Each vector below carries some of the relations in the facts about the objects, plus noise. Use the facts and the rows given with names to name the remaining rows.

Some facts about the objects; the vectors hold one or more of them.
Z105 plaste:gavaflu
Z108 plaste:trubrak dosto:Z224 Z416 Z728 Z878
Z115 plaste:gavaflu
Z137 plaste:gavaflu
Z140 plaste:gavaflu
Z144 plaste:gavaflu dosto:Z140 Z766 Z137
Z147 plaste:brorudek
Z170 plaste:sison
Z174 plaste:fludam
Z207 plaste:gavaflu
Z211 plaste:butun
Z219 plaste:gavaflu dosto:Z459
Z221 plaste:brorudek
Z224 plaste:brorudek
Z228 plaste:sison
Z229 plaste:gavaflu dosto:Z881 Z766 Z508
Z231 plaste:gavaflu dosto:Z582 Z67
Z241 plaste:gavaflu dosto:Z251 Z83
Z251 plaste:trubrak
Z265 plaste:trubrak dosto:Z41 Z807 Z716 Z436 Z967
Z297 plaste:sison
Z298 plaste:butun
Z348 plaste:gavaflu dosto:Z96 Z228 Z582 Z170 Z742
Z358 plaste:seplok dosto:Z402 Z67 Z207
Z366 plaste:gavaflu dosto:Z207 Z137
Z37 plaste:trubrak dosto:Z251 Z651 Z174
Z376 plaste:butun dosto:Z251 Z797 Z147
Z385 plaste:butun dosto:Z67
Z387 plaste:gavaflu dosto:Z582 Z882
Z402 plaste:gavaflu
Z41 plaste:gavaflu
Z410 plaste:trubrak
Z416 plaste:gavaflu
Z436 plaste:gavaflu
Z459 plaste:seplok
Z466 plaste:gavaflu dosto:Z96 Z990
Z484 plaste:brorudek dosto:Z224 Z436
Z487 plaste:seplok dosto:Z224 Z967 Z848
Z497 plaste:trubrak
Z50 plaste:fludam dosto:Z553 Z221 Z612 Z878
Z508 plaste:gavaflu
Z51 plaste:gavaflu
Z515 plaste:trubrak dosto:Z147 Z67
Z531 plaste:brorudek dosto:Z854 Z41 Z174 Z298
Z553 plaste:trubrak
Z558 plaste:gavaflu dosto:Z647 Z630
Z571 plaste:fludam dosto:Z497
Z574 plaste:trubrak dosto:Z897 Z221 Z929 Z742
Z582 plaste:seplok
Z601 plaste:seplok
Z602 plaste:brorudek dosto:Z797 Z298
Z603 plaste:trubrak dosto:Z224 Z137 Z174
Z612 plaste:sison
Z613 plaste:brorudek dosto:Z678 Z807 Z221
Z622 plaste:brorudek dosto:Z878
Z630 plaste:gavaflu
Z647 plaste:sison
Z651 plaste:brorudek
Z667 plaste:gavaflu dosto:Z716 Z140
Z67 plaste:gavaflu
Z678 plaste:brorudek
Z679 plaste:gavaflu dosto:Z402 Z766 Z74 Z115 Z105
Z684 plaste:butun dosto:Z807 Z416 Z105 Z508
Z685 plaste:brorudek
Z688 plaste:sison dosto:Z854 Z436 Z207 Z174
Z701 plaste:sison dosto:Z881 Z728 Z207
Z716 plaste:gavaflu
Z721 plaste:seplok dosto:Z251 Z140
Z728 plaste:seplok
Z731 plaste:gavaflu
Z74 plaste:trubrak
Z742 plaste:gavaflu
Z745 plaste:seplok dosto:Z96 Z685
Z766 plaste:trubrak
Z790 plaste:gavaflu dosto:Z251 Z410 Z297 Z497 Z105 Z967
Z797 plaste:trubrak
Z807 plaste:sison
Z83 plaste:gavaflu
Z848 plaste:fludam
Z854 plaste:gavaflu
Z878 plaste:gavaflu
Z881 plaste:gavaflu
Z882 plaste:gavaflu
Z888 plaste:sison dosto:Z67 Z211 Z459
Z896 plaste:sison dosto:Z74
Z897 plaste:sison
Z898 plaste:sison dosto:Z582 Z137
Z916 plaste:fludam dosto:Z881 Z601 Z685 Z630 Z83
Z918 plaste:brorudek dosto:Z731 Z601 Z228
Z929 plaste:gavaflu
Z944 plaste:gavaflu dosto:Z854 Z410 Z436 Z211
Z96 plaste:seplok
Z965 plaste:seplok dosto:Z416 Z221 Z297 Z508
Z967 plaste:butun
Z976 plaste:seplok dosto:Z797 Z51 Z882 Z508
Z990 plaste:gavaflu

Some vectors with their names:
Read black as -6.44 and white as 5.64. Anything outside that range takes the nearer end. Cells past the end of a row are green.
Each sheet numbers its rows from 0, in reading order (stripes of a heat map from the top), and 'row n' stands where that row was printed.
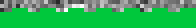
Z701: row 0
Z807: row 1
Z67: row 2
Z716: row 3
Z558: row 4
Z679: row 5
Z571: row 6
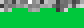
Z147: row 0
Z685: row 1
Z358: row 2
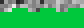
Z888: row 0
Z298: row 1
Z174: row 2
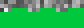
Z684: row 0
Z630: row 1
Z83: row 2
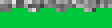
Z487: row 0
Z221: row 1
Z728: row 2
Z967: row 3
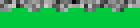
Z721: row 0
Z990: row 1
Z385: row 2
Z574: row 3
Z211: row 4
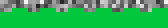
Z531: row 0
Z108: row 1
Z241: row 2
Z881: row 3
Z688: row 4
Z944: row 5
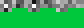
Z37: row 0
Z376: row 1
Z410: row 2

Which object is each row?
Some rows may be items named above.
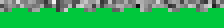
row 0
Z601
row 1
Z531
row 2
Z358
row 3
Z265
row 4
Z466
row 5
Z897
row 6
Z459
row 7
Z721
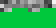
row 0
Z679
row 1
Z484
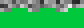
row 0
Z459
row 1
Z651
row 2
Z888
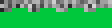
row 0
Z701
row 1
Z436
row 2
Z416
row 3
Z854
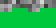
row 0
Z790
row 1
Z976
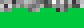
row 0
Z854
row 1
Z531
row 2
Z603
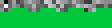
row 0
Z376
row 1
Z766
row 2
Z553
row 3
Z229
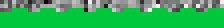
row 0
Z896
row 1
Z385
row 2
Z848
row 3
Z898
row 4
Z848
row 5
Z231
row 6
Z882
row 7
Z688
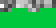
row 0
Z207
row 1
Z508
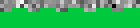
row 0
Z137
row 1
Z41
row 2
Z228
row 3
Z51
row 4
Z582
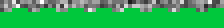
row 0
Z387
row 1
Z965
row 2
Z854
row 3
Z613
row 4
Z515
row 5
Z790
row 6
Z50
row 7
Z108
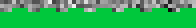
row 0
Z667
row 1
Z140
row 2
Z387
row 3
Z678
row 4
Z916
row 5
Z348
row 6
Z366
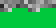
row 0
Z918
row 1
Z558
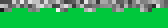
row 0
Z144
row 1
Z96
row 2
Z251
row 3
Z678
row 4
Z602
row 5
Z878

